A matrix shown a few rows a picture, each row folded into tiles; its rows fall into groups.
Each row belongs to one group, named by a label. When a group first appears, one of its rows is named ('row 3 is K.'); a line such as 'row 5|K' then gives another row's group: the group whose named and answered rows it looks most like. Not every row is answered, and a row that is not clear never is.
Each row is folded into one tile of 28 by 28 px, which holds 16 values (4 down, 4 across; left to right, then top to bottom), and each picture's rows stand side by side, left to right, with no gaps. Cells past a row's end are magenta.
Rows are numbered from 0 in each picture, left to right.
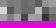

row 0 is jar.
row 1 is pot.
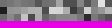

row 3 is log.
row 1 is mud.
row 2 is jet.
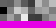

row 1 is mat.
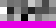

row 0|jar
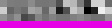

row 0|jar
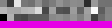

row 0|log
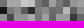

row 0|mat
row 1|mat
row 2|pot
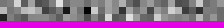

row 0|log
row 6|jet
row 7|mat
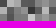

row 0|log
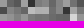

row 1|log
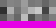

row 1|mud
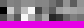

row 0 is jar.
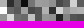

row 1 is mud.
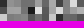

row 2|log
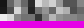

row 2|jet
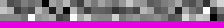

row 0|jet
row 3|mat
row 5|jet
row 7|pot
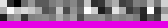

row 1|jet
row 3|jet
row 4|jet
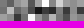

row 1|mat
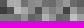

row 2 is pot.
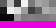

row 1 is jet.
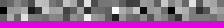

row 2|log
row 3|mat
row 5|mat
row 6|mat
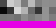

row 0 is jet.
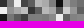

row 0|log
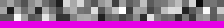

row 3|pot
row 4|mud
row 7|mud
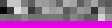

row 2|log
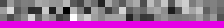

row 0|mud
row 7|jar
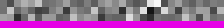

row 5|log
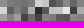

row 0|jar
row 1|log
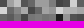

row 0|log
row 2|log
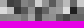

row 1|log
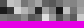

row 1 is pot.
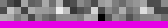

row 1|log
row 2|jet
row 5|jet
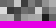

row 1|pot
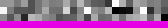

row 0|jar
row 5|jar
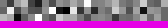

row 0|pot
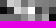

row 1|jar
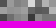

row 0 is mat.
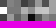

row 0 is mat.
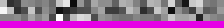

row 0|jet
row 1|jar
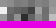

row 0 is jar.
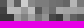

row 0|mat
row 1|jar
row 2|log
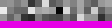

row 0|jar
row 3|pot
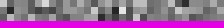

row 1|mat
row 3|pot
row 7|log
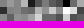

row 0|mat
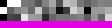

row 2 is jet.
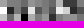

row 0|jar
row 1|jar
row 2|jet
